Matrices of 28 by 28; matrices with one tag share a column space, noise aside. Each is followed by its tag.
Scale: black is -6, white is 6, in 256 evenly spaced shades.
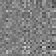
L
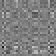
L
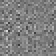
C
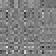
L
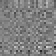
L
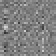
C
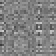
C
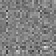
L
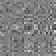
C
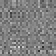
L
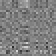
L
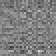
L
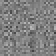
C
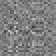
C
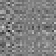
C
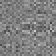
C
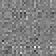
L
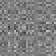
C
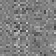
C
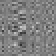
C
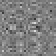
C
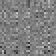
L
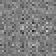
C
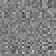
L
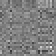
L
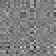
L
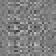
C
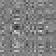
C
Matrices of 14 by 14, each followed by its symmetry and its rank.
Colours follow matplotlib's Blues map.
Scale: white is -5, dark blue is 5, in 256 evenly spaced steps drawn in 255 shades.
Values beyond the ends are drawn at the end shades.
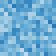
antisymmetric, full rank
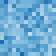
neither, full rank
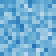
neither, full rank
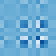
symmetric, rank one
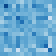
symmetric, rank three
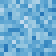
neither, full rank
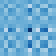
symmetric, rank one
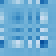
symmetric, rank one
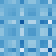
symmetric, rank one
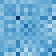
symmetric, rank three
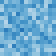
neither, full rank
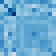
symmetric, rank three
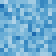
neither, full rank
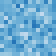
antisymmetric, full rank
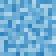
antisymmetric, full rank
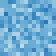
antisymmetric, full rank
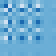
symmetric, rank one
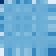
symmetric, rank one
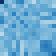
symmetric, rank three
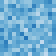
neither, full rank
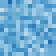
antisymmetric, full rank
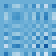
symmetric, rank one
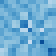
symmetric, rank three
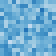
antisymmetric, full rank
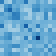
symmetric, rank three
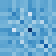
symmetric, rank three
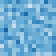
antisymmetric, full rank
